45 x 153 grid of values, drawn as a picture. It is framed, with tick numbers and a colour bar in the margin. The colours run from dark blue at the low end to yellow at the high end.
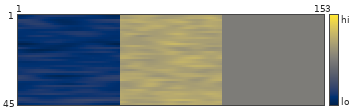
It is made of 1 by 3 panels. Panel 1,1: very low, streaked across, faint in contrast. Panel 1,2: high, streaked across, faint in contrast. Panel 1,3: middling, flat.
